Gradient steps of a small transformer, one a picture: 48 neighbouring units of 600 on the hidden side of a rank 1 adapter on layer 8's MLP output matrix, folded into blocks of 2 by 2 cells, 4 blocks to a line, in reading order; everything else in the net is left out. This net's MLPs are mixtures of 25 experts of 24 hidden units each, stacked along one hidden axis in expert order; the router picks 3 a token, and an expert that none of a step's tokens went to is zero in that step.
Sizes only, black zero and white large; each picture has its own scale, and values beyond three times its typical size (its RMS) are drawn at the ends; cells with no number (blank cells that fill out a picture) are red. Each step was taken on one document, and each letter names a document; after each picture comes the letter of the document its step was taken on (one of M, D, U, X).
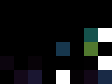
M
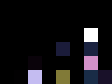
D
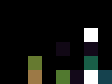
D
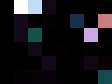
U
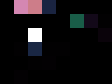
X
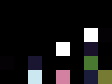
M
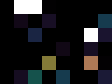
U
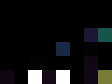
M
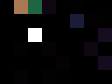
X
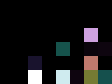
D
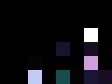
D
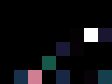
U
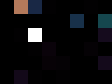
X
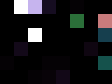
X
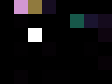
X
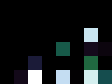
D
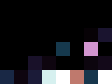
M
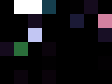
X
